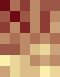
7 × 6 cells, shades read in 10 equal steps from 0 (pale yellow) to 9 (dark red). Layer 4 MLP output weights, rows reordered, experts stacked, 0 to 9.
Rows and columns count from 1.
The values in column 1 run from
0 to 9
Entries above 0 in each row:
6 6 6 6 6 5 5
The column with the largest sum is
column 1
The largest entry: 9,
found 2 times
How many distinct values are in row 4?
2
